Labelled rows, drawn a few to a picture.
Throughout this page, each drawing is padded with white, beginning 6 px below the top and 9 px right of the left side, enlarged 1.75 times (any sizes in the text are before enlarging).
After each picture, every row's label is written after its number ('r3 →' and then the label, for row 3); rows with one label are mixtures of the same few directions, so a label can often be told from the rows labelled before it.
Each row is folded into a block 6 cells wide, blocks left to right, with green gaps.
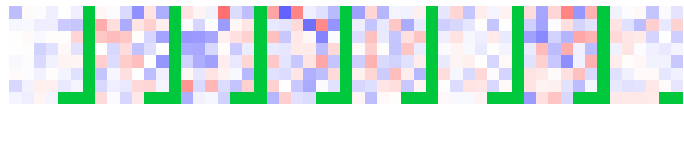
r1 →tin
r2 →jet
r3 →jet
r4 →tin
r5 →tin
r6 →tin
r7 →jet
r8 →jet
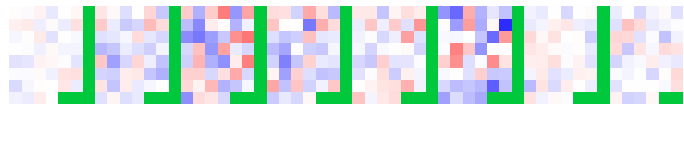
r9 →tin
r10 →jet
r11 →jet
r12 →jet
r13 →tin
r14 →tin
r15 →jet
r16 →jet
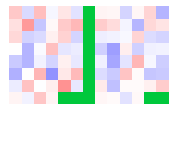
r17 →tin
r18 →jet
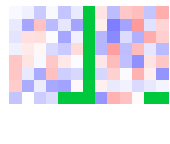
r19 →tin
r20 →jet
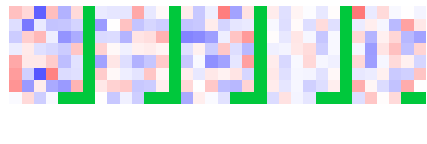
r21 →tin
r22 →jet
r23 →jet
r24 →tin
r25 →tin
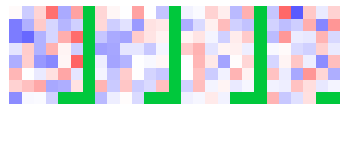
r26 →jet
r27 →jet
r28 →jet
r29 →tin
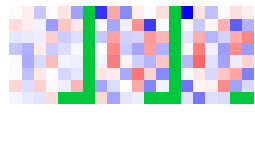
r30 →jet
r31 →tin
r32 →tin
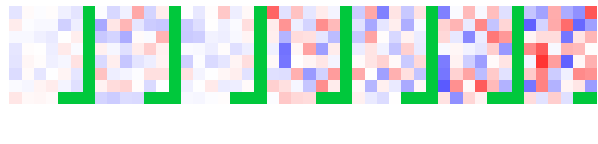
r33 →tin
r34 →jet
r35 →jet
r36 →tin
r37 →tin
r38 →tin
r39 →jet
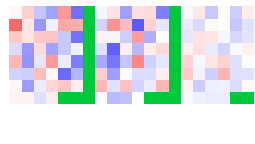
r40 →jet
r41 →jet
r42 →tin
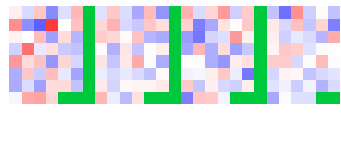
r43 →jet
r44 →jet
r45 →jet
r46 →tin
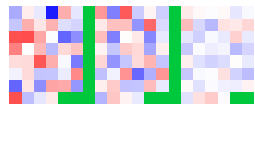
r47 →jet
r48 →tin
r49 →jet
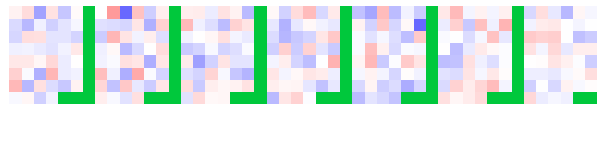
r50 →tin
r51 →tin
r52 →jet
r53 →jet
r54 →tin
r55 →tin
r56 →jet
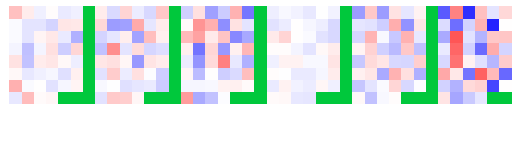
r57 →tin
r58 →jet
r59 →jet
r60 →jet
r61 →tin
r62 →tin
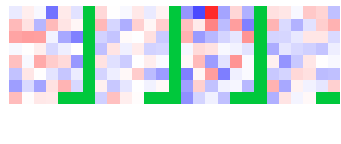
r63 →jet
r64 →jet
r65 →tin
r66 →jet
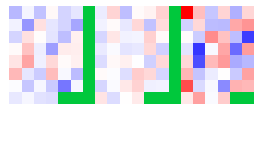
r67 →tin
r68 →tin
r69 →tin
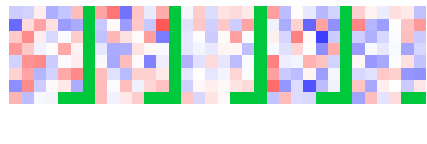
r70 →jet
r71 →tin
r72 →tin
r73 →tin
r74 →jet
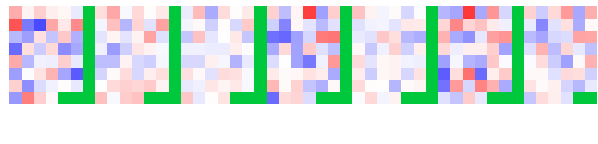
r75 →jet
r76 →tin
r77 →tin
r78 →jet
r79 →tin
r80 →tin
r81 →jet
